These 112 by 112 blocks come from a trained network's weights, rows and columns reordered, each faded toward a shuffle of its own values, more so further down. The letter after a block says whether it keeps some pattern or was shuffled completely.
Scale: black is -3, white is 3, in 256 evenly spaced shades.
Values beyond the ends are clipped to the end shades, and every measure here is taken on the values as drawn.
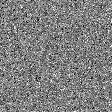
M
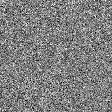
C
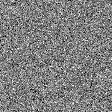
C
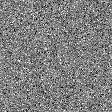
M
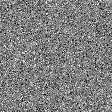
M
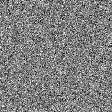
C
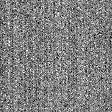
C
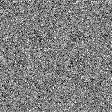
C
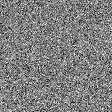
M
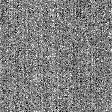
C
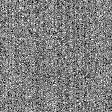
C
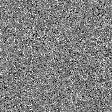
C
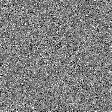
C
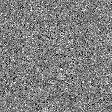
C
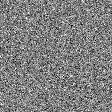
M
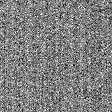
C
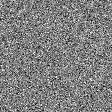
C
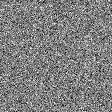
M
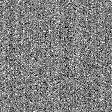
C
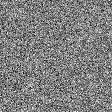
M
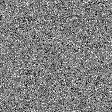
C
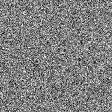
C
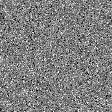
C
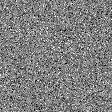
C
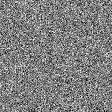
C
